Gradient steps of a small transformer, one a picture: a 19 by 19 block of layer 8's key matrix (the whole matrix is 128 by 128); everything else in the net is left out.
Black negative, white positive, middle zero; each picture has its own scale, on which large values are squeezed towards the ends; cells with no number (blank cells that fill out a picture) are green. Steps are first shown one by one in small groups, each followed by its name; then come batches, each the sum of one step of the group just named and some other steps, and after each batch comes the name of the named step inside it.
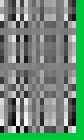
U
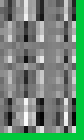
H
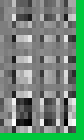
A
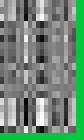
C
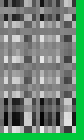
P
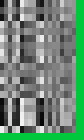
C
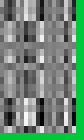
H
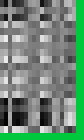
P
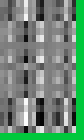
H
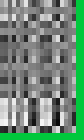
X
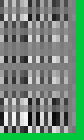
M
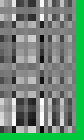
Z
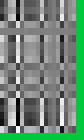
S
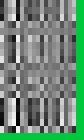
S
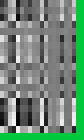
S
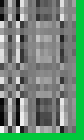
S
